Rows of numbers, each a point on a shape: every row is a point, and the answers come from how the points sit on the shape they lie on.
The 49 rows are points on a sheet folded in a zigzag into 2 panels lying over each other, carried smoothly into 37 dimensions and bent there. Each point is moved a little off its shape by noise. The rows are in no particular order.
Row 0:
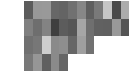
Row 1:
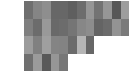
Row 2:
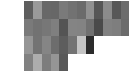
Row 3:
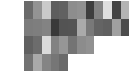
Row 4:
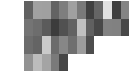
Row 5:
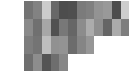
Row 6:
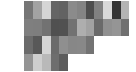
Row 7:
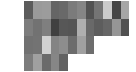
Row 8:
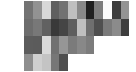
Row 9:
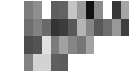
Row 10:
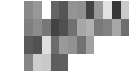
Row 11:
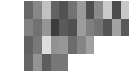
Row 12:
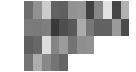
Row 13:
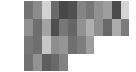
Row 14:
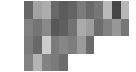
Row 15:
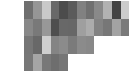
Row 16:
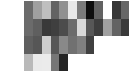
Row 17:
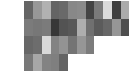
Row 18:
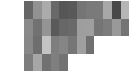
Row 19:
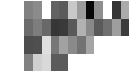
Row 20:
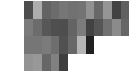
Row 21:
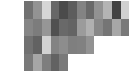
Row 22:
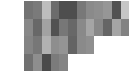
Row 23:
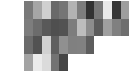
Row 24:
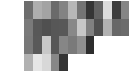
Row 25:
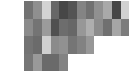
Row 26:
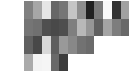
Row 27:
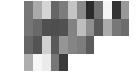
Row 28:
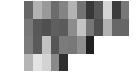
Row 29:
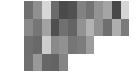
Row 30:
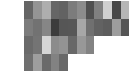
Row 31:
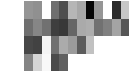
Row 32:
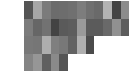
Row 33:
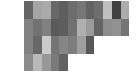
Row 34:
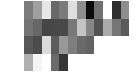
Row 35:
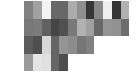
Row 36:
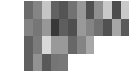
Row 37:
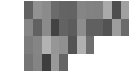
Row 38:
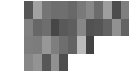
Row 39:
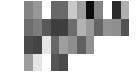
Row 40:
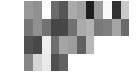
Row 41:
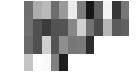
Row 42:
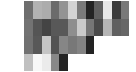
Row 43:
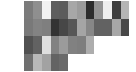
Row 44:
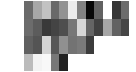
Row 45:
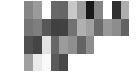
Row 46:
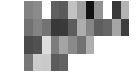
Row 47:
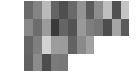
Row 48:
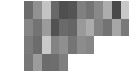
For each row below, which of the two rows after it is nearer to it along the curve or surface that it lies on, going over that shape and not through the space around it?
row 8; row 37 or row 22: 37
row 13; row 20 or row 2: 2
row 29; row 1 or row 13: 13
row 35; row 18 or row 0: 18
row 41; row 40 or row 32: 40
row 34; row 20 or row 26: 26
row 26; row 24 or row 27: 27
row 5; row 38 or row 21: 21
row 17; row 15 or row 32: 32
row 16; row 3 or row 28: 28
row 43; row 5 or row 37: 37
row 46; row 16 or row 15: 16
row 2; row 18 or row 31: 18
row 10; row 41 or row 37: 41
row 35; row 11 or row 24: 24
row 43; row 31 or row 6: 31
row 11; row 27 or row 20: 20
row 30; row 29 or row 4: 4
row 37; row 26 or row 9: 9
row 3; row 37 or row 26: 37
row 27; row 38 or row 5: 5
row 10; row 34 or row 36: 34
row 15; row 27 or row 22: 22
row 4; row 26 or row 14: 26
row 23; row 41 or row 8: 41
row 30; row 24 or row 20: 20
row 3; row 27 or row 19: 19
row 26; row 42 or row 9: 42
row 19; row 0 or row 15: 0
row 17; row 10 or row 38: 38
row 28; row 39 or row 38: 39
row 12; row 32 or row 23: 32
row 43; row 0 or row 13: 0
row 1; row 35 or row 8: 35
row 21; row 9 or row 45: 45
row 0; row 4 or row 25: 4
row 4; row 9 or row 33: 9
